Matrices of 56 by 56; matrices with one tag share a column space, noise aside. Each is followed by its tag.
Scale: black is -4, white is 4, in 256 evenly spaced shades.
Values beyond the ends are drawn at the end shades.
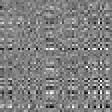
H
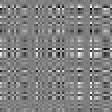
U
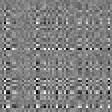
H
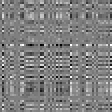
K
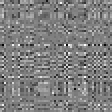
K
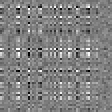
U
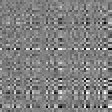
H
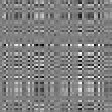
K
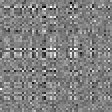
U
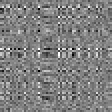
U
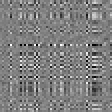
K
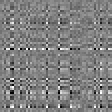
H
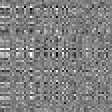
U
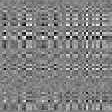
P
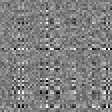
H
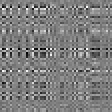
U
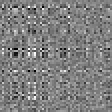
U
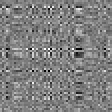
U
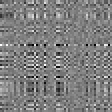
K
